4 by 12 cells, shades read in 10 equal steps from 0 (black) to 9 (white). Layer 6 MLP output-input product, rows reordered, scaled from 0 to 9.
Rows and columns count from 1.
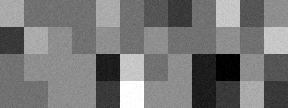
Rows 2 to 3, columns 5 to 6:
5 4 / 1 7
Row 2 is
2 6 5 4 5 4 5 4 4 5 4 7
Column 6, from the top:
4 4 7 9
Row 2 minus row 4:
-2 2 0 -1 3 -5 0 -1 3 3 -2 5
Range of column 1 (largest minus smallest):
4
